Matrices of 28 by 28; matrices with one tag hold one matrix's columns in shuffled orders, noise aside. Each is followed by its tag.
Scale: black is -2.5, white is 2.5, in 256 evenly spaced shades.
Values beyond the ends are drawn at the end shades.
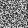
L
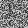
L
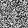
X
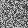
L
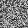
X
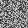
X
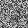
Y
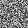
Y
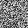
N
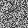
X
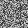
L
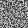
X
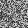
Y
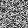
X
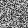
Y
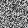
X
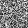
N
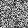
N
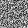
L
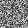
L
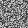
Y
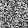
N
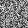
N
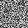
X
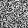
N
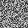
X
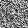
Y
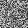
Y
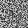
Y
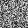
N
